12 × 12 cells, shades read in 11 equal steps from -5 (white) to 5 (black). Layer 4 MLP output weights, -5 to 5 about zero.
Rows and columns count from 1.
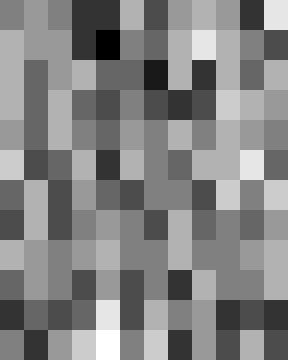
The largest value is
5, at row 2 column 5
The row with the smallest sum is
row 9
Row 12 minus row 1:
0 4 -1 -6 -8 2 -5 4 1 3 -5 6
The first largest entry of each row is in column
4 5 7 8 2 5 3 1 3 8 1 2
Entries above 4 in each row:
0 1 0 0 0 0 0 0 0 0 0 0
